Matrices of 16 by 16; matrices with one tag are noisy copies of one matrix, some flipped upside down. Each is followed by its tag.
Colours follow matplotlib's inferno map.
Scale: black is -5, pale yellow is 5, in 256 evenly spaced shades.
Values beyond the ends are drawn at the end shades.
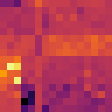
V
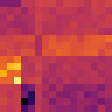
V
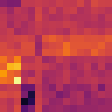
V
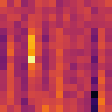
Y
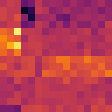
V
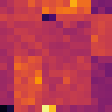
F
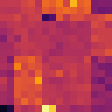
F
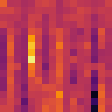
Y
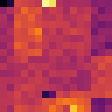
F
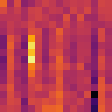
Y
